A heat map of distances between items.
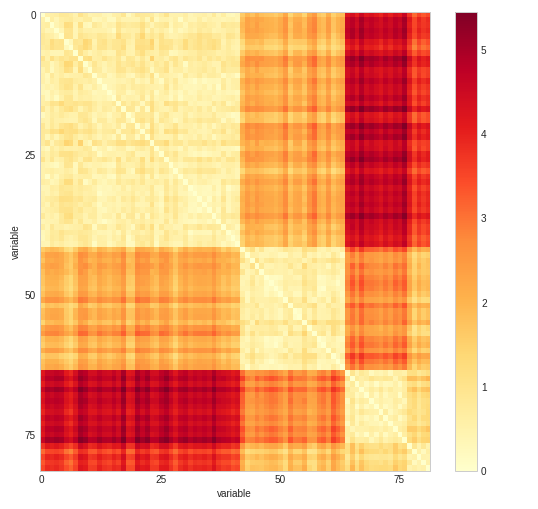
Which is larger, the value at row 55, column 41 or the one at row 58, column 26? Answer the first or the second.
the second
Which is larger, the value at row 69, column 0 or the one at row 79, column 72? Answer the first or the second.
the first
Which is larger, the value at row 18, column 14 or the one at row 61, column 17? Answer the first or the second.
the second
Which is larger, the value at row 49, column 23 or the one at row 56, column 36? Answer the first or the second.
the second
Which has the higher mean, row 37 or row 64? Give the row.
64
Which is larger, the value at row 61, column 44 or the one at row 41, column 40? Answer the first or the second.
the first
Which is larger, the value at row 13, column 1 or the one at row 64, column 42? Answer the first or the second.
the second
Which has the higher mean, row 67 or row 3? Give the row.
67
